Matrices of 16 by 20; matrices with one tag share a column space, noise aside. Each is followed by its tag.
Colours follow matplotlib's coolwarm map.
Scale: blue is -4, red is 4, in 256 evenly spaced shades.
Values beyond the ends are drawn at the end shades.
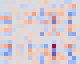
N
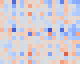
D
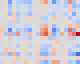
D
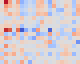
D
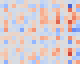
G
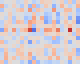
G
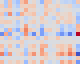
D
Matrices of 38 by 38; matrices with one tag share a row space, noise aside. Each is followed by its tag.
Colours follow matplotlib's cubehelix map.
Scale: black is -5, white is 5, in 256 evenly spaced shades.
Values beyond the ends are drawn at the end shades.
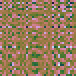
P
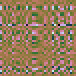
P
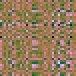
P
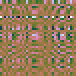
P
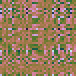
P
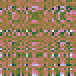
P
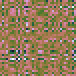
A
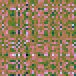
A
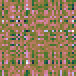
A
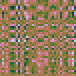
A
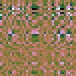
P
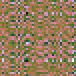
A
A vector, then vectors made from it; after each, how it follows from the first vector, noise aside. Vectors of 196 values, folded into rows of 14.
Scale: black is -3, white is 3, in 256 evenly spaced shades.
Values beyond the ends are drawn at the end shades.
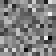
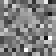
negated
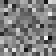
copied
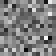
copied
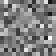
negated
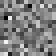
reversed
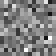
negated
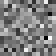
negated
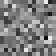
negated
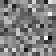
copied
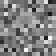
negated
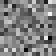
copied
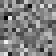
reversed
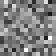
negated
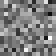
negated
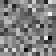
copied
